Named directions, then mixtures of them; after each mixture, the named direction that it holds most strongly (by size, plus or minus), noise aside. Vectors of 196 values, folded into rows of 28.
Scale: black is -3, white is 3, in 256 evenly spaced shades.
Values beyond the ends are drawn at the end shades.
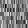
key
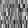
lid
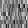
lid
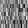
lid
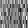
lid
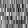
key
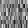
lid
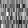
lid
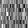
lid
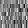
lid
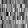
key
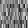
lid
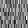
key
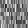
key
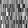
lid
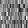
lid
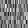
key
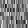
key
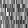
key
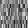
lid
